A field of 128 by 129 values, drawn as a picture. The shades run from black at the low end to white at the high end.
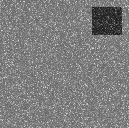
An odd patch, lower than its surroundings, sits in the top right. The distribution is heavy-tailed on both sides. The top right is the ninth with the lowest average. No regular stripes run through it.
